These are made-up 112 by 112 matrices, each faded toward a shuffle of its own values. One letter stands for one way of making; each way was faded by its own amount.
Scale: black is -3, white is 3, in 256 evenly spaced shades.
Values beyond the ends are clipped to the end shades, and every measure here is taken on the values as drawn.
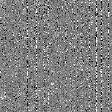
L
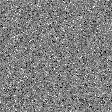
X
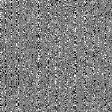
L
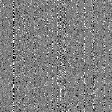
L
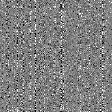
L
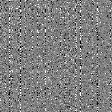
L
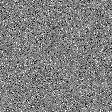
X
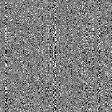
L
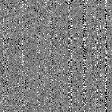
L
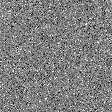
X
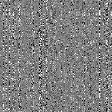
L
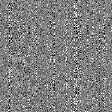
L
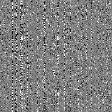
L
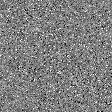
X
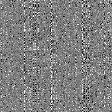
L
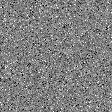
X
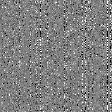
L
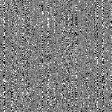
L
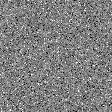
X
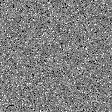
X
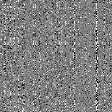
L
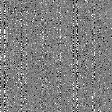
L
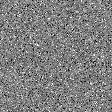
X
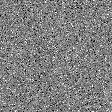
X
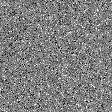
X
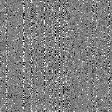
L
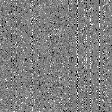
L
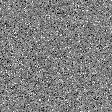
X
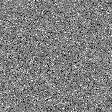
X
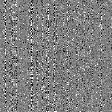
L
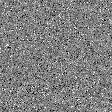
X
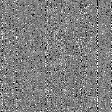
L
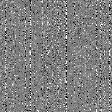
L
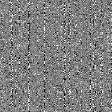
L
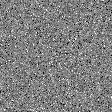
X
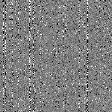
L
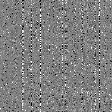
L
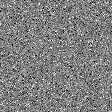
X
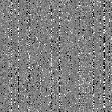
L
